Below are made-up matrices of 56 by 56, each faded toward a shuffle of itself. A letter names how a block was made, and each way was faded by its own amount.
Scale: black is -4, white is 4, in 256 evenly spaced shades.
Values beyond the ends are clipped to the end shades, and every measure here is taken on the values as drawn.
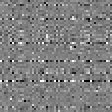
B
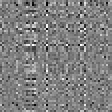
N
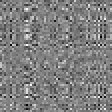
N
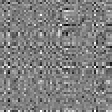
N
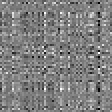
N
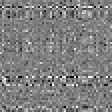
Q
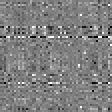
Q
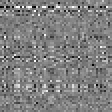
Q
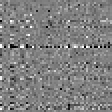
Q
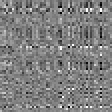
N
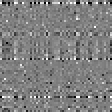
B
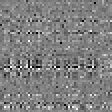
Q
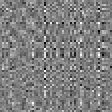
N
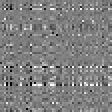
B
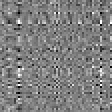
N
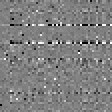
B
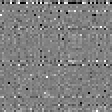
B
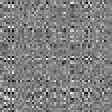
N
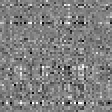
Q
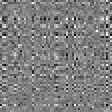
N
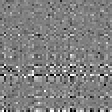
B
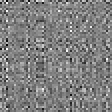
N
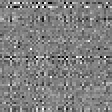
Q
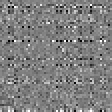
Q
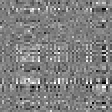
N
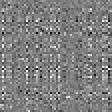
N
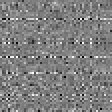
Q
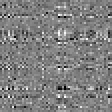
Q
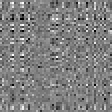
N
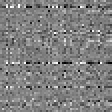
Q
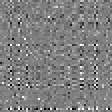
B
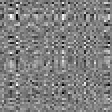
N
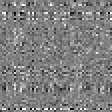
Q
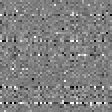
Q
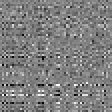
Q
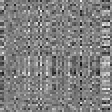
N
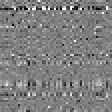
B
